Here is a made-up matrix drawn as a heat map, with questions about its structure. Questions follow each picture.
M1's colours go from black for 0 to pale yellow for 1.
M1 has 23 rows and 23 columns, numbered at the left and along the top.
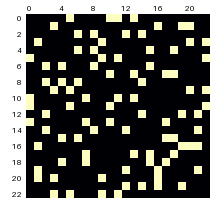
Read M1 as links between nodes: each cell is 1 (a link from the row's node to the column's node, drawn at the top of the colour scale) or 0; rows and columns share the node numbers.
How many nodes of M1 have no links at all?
0
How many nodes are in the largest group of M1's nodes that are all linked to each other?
3
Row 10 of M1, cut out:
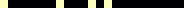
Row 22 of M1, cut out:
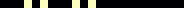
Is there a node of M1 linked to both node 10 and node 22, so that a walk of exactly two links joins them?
yes
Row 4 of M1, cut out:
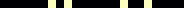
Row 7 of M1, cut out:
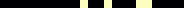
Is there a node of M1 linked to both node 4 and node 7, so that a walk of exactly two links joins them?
yes
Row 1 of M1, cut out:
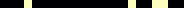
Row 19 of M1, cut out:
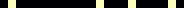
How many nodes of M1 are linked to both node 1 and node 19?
1
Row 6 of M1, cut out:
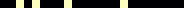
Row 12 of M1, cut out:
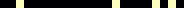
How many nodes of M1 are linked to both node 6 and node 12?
1
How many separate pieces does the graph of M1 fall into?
1
